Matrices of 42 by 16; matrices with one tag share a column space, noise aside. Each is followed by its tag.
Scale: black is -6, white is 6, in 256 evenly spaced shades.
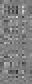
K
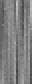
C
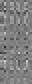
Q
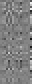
Q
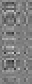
Q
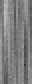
C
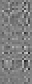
Q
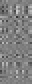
K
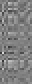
Q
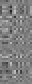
K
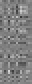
K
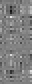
K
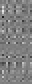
K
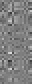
Q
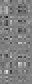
K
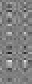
Q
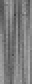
C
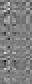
Q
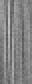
C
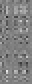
K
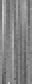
C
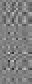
Q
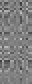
Q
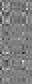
Q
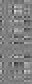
K
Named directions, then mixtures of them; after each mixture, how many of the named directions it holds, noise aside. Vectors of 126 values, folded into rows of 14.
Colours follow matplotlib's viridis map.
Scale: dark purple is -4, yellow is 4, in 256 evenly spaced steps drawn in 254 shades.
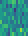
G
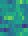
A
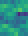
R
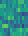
three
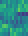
two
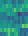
three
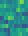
three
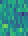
two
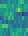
three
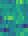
one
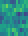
two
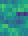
one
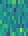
one
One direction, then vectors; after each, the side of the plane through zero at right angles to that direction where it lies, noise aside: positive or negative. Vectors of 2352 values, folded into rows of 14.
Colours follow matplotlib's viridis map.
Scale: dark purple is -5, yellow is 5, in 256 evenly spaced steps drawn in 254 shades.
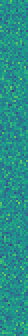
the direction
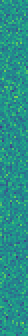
positive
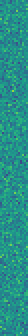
negative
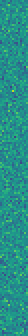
negative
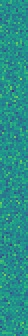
positive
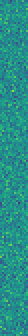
negative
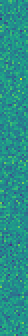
positive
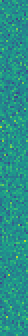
negative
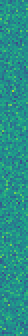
negative
